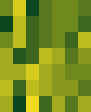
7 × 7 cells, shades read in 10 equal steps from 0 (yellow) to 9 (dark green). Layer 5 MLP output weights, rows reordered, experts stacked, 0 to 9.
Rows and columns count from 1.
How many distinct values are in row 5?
4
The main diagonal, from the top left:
5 2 7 2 4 4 3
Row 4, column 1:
3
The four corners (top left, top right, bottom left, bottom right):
5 6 3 3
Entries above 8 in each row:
1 1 0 0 0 0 1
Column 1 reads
5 9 5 3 3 2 3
